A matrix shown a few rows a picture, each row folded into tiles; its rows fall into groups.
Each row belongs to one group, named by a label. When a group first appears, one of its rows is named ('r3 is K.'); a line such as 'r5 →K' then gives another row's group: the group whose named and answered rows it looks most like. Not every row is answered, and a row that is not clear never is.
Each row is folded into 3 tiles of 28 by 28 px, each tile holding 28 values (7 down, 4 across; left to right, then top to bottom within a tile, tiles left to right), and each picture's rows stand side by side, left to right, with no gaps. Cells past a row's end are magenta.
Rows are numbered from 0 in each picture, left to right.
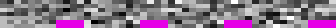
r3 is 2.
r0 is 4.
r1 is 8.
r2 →8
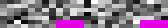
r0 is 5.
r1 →8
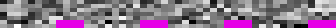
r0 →8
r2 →5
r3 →5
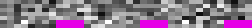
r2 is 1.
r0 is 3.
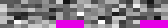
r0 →2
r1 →1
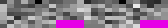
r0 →2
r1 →2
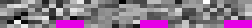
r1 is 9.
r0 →5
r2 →5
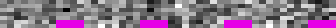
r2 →8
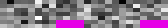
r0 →4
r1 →2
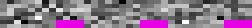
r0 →5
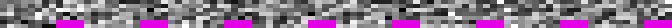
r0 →5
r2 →1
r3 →8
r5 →4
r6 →4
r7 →5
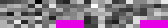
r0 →4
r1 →8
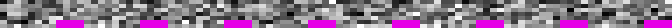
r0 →8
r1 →1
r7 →5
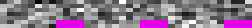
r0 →9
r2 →2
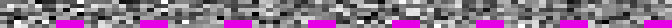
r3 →8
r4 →8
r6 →1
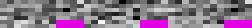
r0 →3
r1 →2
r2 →4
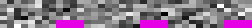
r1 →1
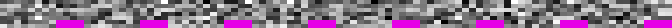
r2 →4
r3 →1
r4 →2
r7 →8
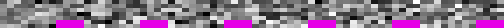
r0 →9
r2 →8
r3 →2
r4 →3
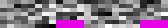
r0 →1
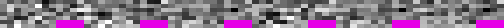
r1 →2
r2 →3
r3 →2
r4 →3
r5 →4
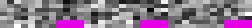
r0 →1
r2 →5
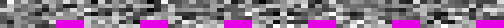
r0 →8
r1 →4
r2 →2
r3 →4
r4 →2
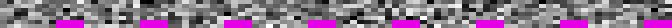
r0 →5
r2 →8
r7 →9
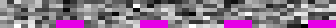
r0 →1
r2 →2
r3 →1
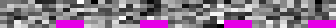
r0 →3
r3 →1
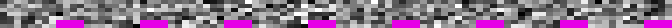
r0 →8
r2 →3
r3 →1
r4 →1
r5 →3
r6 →5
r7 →4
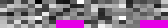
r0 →4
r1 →3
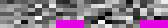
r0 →4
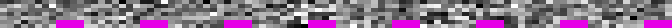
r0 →4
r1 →4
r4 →1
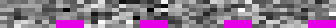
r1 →9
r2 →8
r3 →2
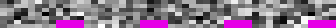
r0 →5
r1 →1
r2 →8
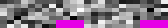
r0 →5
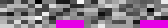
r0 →4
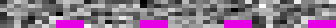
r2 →4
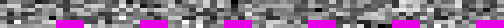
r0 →9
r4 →5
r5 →3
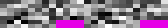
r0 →5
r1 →2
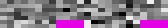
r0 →3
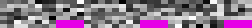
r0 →3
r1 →3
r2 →4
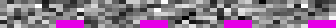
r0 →3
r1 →8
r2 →5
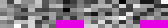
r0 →1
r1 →4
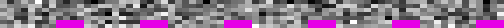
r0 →1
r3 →9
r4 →9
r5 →1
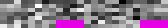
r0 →9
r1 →2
